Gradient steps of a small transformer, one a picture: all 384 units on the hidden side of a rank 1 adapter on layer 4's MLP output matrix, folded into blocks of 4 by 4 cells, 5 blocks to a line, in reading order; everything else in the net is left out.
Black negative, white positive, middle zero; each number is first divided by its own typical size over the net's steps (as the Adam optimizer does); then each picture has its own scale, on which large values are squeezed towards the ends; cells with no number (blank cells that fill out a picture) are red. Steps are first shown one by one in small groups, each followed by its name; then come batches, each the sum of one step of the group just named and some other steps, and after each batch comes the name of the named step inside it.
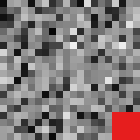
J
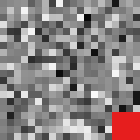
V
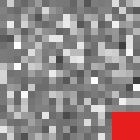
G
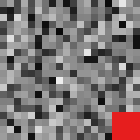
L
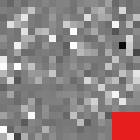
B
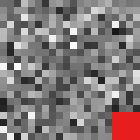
B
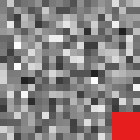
G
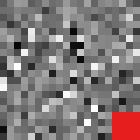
J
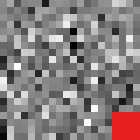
G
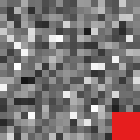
L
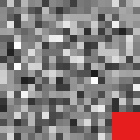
G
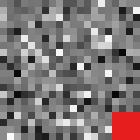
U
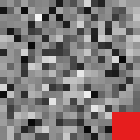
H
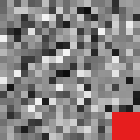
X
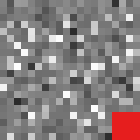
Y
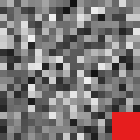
H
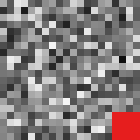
H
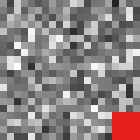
Y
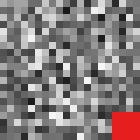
X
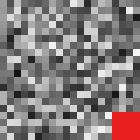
U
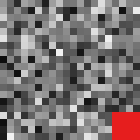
U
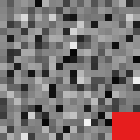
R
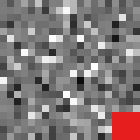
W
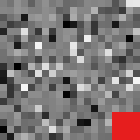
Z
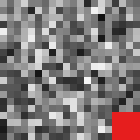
W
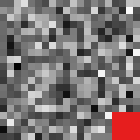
Z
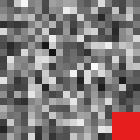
W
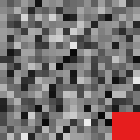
R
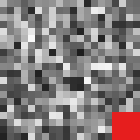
W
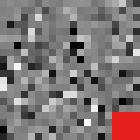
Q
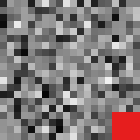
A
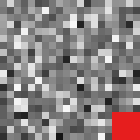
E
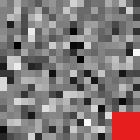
Q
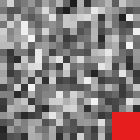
E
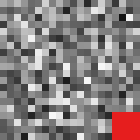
A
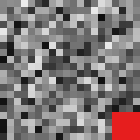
E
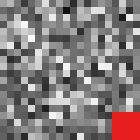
A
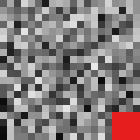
E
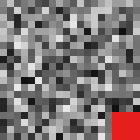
E
